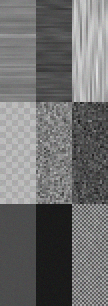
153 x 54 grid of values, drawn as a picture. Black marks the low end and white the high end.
The table splits into 3 rows of 3 panels. Panel 1,1: middling, streaked across, faint in contrast. Panel 1,2: low, streaked across, faint in contrast. Panel 1,3: high, streaked downward. Panel 2,1: high, checkered, faint in contrast. Panel 2,2: middling, fine-grained. Panel 2,3: low, fine-grained. Panel 3,1: low, flat. Panel 3,2: very low, flat. Panel 3,3: middling, checkered, strong in contrast.
